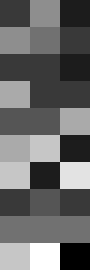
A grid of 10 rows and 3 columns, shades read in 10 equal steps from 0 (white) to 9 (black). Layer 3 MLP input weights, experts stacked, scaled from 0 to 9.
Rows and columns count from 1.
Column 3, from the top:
8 7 8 7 3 8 1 7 5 9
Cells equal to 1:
1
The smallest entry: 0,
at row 10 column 2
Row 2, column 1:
4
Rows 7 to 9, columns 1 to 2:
2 8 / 7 6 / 5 5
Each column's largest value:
7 8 9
